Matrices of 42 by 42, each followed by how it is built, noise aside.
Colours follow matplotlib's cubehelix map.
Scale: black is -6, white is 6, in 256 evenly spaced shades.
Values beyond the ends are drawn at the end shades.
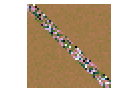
banded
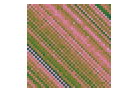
Toeplitz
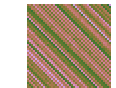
Toeplitz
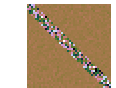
banded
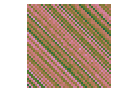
Toeplitz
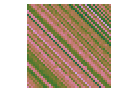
Toeplitz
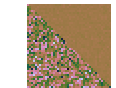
lower triangular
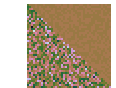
lower triangular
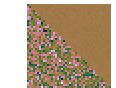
lower triangular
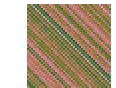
Toeplitz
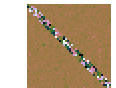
banded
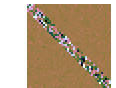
banded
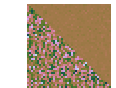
lower triangular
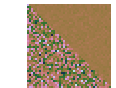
lower triangular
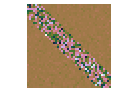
banded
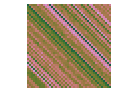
Toeplitz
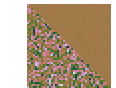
lower triangular
